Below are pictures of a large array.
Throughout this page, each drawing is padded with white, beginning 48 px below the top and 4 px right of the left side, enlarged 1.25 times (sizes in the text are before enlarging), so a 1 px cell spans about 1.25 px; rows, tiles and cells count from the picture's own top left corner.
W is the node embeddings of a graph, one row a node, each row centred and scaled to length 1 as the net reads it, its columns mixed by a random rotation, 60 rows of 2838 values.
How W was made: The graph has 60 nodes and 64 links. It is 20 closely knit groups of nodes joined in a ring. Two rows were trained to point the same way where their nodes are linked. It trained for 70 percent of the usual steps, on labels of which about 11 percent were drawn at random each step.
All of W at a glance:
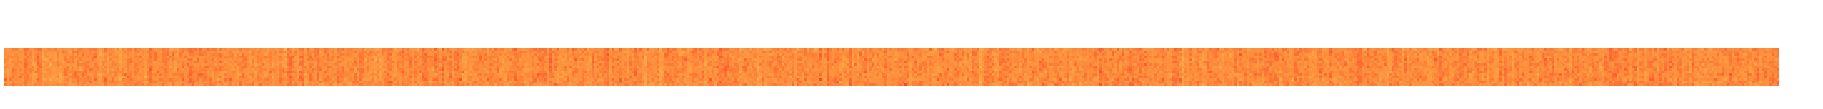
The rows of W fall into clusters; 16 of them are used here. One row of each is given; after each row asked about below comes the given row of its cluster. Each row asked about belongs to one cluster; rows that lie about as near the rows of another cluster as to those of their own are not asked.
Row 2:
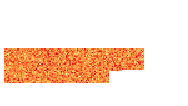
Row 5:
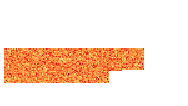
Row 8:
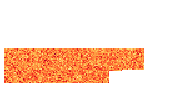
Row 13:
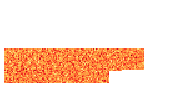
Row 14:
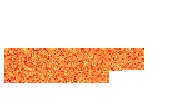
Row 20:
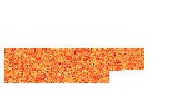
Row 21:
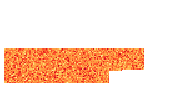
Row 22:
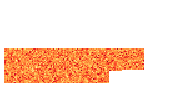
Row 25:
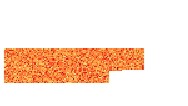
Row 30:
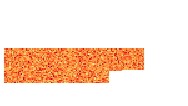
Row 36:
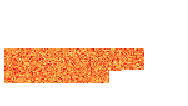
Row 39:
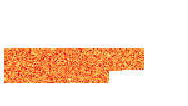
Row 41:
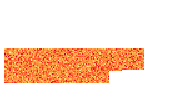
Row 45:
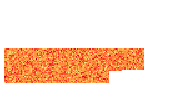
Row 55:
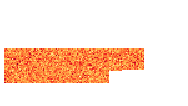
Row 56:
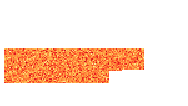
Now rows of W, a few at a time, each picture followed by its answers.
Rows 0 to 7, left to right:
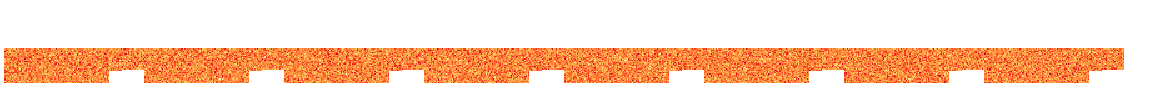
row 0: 55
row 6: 39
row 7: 41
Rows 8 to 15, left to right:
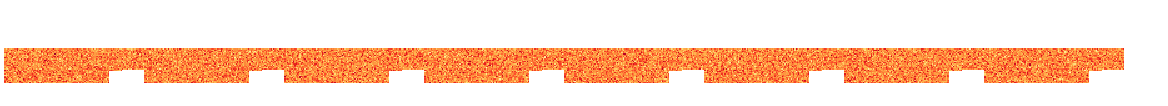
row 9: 41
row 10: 20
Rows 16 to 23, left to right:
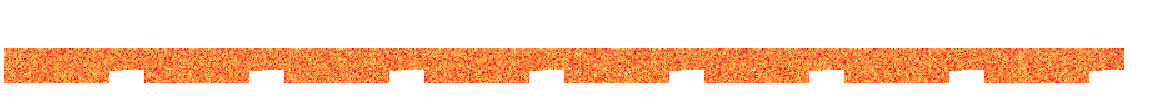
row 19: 8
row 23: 45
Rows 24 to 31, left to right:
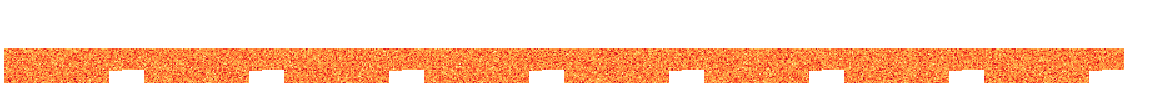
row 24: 14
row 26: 13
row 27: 22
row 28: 2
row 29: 56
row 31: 20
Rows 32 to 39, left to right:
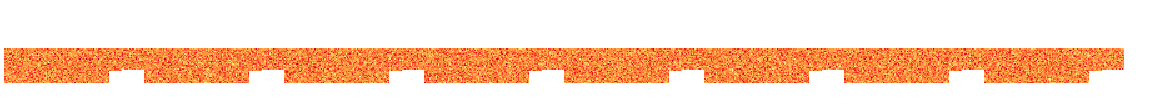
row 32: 36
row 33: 30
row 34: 55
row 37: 22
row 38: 36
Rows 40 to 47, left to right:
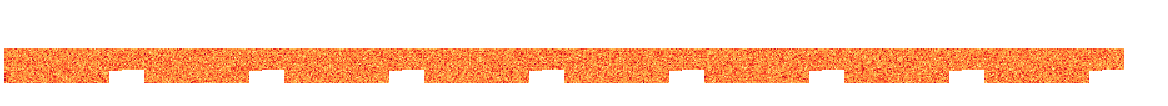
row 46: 13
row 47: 21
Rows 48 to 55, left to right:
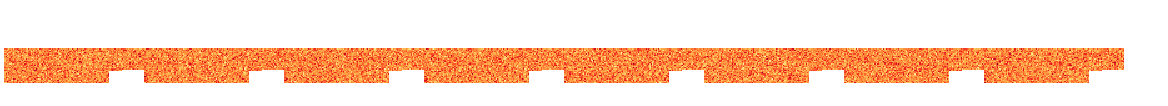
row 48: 2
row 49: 45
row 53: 25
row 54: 5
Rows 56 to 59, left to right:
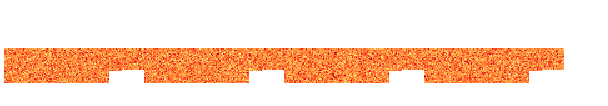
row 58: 30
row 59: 8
